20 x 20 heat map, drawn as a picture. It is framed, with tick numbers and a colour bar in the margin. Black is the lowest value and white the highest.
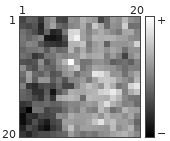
Ninth with the lowest average: bottom left. Stripes: none. Seam: vertical, 40% of the way across, the right part higher. Average level on the scale: 50%.
